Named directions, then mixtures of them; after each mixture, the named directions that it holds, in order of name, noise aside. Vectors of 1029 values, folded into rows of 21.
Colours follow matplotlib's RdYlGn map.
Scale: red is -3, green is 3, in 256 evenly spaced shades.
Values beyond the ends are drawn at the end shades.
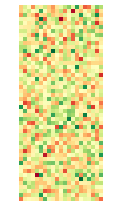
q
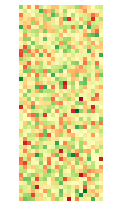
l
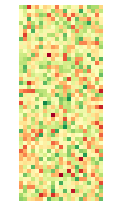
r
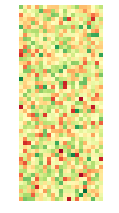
l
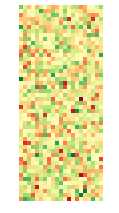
l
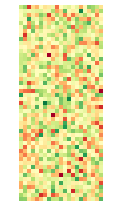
r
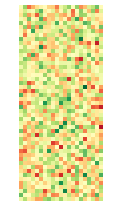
q, r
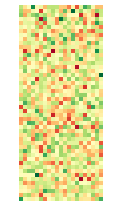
q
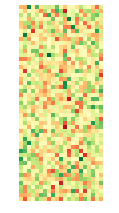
l, r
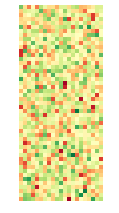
l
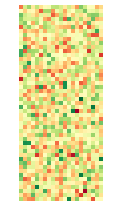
l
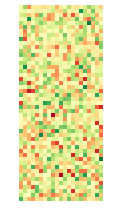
l, r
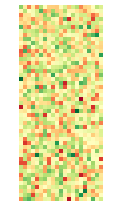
l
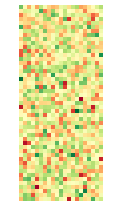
l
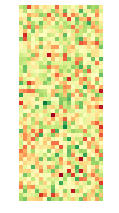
r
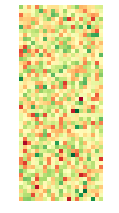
l
